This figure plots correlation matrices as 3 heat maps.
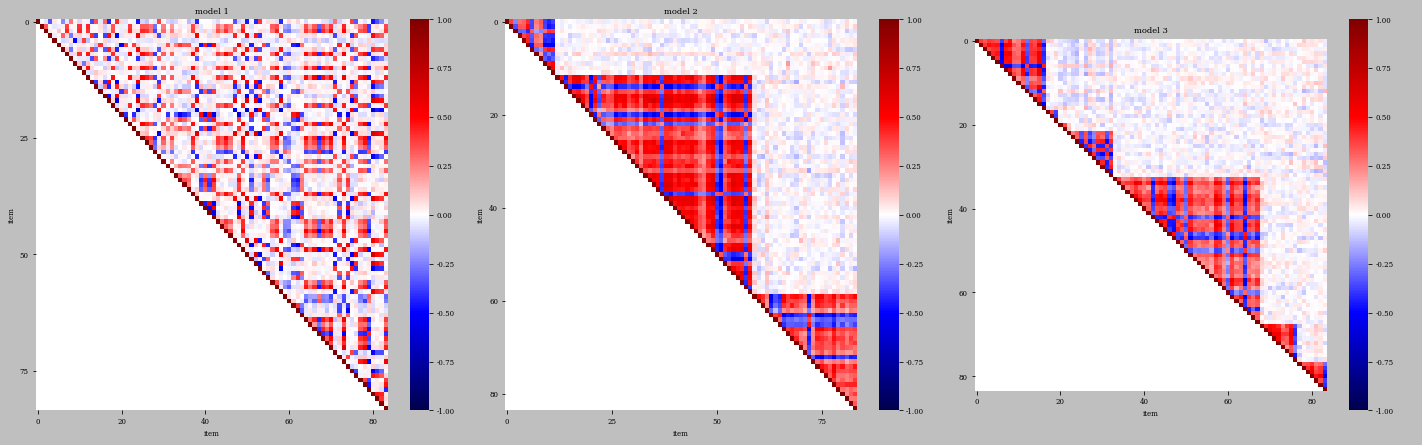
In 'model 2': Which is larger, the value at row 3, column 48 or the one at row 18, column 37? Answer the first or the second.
the first
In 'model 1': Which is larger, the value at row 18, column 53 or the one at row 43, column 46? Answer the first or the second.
the second
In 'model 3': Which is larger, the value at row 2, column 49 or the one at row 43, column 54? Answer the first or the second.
the second
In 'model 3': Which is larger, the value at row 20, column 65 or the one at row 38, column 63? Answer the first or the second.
the second
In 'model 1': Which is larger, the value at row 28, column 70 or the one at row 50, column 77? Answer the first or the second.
the second
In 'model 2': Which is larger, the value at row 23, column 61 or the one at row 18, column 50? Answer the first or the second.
the first
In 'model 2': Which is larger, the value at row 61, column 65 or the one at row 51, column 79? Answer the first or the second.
the second
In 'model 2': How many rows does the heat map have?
84
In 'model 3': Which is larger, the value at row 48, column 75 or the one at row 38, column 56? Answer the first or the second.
the second
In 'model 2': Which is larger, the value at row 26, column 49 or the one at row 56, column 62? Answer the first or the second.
the first
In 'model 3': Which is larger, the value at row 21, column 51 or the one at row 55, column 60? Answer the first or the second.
the first
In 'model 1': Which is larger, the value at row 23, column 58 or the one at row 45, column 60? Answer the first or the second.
the first
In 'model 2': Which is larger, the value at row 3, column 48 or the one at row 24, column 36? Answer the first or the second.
the second
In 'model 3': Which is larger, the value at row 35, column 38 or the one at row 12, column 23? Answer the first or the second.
the first
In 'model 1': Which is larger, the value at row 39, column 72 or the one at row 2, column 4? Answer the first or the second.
the second
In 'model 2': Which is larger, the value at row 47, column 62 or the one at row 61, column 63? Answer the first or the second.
the first
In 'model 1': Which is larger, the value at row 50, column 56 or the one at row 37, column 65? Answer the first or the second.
the second
